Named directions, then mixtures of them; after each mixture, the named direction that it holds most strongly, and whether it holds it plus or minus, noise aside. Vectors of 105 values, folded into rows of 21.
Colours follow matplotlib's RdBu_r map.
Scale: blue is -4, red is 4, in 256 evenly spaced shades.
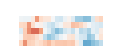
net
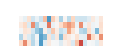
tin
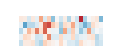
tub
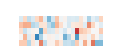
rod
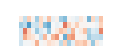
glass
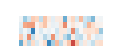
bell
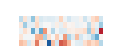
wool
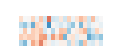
tin, minus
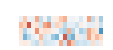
glass, minus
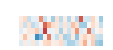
tub, plus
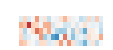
glass, minus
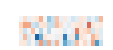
rod, plus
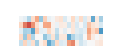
bell, plus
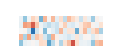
bell, plus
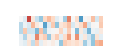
rod, minus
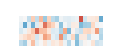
tub, plus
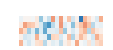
tub, minus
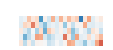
tub, minus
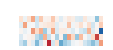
wool, minus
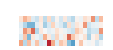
bell, minus
